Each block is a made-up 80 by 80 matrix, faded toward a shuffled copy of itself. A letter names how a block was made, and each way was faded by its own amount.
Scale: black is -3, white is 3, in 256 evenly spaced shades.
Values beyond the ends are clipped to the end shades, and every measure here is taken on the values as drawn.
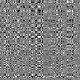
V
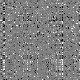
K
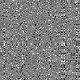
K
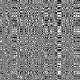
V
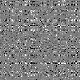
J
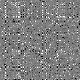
K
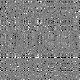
J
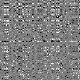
J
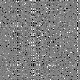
K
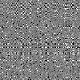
J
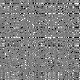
J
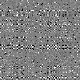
J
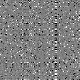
K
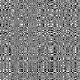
V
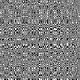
V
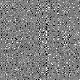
K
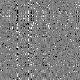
K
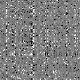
K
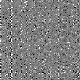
K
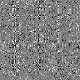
K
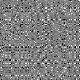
J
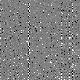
K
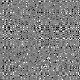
J
